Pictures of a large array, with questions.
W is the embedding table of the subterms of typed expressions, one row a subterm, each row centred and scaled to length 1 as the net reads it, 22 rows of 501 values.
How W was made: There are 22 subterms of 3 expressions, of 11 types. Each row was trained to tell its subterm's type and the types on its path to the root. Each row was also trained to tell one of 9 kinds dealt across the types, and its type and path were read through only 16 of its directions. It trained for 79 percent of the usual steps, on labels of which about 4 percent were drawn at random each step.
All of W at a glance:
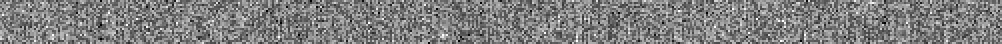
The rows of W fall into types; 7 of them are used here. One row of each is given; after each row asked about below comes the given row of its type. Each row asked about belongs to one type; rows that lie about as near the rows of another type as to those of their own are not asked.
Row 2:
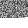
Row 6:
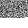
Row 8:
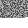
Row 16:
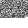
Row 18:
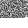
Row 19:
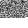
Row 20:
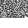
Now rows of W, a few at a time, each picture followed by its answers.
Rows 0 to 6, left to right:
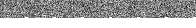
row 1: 20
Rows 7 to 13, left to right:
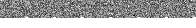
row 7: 16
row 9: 6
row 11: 8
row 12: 8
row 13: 6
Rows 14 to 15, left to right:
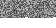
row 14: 2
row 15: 16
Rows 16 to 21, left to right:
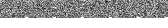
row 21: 16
